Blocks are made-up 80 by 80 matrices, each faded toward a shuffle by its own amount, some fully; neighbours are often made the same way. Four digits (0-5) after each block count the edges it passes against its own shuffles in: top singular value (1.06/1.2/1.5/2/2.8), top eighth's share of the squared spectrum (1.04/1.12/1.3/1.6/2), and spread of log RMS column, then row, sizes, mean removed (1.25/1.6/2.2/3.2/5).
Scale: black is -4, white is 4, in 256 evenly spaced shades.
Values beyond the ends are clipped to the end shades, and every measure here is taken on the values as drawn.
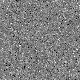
0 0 0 0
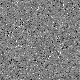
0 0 0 0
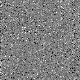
1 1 2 0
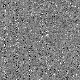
1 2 2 0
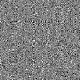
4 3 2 1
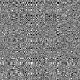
4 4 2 3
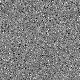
2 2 0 0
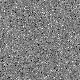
0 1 0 0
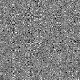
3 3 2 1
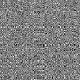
4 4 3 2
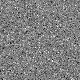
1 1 0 0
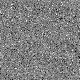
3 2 0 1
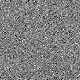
3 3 1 1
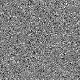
3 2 1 1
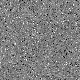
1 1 0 0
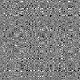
4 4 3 3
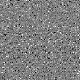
3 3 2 2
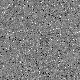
1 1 0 0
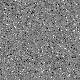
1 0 0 0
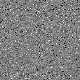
3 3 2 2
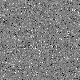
2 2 0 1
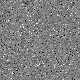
1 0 0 0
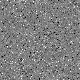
1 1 0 0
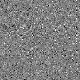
3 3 1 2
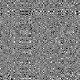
4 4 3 3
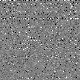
4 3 1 2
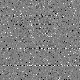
4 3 0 2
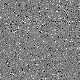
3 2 0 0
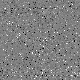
2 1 0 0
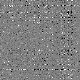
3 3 2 3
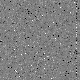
2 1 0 0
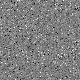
0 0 0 0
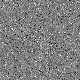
2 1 0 0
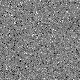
1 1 0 0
